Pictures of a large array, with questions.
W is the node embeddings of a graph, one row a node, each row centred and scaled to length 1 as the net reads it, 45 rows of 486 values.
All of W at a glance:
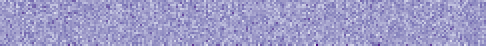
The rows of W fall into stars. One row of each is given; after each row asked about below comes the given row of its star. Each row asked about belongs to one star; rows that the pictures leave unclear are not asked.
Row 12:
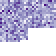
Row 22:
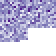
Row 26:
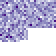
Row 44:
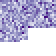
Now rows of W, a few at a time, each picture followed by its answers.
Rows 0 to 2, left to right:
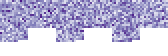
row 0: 22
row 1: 22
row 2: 12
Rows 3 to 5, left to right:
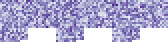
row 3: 44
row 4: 12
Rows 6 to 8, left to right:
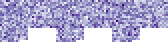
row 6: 12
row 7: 12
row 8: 12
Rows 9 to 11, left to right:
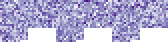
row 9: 26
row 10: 44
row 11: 22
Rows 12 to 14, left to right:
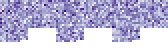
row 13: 12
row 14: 12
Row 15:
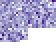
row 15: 44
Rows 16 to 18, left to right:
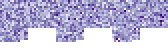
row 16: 12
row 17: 22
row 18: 26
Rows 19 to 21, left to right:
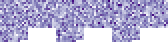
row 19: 26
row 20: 44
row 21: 22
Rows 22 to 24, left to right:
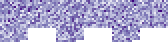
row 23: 22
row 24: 22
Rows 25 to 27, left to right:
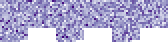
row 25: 44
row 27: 22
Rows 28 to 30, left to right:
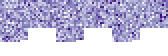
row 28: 26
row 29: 12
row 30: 26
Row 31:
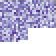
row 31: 22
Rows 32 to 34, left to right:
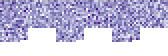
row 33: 26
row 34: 12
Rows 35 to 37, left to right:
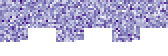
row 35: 22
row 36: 22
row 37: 12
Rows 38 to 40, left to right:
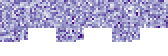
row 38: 12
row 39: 44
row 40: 44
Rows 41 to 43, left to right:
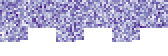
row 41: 12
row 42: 22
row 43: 44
